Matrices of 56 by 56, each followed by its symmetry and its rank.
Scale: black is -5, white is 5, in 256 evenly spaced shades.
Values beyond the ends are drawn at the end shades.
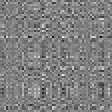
neither, rank five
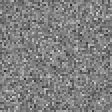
symmetric, full rank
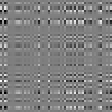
neither, rank one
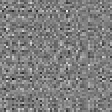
neither, rank five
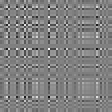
symmetric, rank one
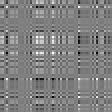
symmetric, rank one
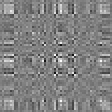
symmetric, rank three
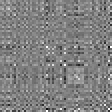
symmetric, rank three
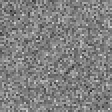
symmetric, full rank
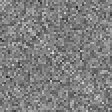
symmetric, full rank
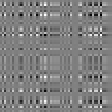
neither, rank one
